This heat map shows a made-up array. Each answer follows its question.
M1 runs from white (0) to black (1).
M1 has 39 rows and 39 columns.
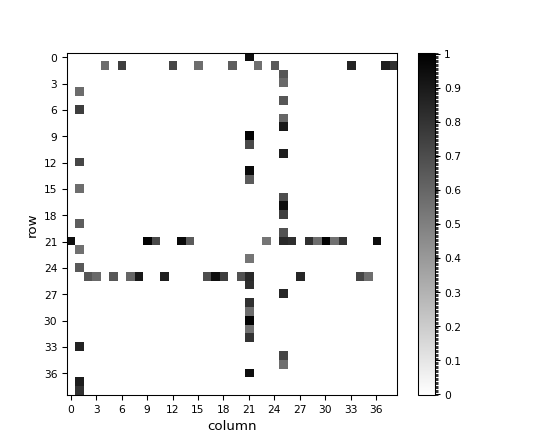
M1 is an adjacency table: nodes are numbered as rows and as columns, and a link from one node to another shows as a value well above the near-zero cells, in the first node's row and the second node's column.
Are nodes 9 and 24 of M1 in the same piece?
no
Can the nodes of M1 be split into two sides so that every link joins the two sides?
yes
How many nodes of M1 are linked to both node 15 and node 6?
1
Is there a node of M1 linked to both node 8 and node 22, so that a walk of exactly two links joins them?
no
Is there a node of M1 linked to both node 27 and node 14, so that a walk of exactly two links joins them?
no
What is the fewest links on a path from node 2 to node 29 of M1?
3
